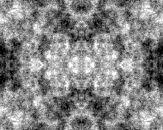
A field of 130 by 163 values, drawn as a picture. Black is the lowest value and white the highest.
No overall slope runs across the table. It mirrors both left to right and top to bottom. No seam splits the table. The ninth with the highest average is the centre. No single row or column stands out from its neighbours. No regular stripes run through it. The histogram is bell-shaped.
